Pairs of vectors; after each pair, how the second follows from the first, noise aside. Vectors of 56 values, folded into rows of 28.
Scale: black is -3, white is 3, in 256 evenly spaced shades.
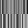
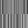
shrunk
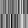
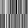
reversed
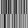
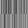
shrunk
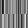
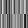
reversed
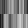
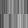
shrunk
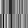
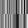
reversed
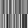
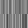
shrunk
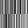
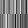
negated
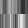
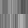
shrunk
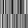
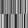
reversed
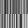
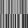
negated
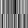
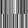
negated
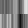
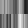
negated
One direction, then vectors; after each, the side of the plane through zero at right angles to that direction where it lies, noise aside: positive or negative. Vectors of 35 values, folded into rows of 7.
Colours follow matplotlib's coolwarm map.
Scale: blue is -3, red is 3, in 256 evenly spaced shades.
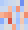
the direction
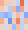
negative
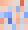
negative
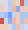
negative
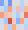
positive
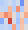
positive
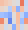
negative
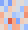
positive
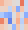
negative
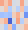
negative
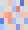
positive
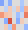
positive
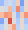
positive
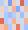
negative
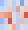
positive
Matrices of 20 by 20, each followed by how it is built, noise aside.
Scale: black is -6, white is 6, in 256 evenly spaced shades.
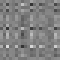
low rank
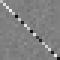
diagonal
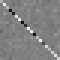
diagonal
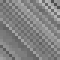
Toeplitz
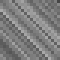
Toeplitz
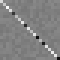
diagonal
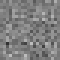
low rank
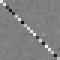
diagonal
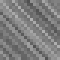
Toeplitz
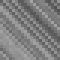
Toeplitz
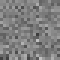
low rank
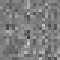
low rank
